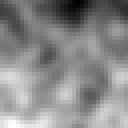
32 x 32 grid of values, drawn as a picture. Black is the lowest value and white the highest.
Ninth with the highest average: bottom left. Lone odd cells: none. Ninth with the lowest average: top middle. Slope: up to the bottom. Grain: blotchy.
